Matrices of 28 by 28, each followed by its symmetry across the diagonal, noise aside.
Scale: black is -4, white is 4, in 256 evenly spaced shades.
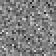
antisymmetric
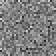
symmetric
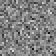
symmetric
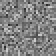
symmetric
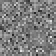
symmetric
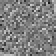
symmetric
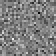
antisymmetric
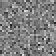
antisymmetric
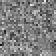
antisymmetric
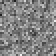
symmetric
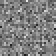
antisymmetric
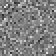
symmetric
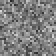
antisymmetric
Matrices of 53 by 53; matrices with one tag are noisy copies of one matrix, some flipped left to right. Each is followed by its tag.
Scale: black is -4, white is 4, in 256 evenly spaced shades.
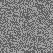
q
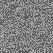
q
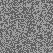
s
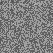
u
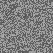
q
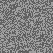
q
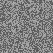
u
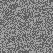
q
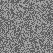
u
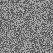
u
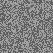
u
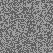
s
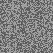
s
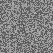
s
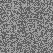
s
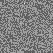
q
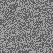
q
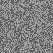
u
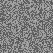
u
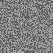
q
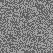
q
